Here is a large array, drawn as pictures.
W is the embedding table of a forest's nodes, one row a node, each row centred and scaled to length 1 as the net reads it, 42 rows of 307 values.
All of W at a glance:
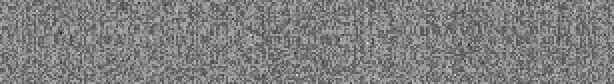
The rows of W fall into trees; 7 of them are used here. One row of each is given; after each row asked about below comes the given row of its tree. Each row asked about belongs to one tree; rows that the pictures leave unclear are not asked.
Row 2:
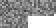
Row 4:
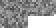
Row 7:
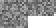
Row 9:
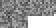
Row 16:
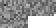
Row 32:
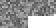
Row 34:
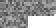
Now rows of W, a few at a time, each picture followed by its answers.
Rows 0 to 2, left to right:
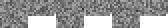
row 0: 32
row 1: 2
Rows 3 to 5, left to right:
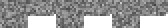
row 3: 4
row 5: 7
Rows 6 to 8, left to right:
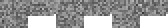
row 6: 34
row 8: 16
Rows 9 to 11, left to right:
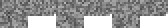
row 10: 32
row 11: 7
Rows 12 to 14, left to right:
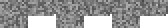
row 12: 7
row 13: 16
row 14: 16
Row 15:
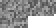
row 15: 16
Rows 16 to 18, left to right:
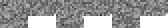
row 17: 4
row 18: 32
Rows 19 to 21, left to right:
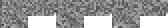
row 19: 32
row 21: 32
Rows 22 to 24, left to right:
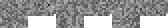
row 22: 9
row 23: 7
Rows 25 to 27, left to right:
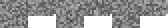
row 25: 7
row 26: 16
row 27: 34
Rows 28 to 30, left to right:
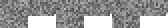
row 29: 16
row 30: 2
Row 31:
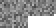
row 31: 2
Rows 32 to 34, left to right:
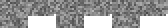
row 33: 7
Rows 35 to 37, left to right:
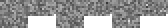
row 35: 34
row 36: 32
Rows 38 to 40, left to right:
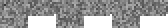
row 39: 9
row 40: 16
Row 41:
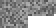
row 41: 32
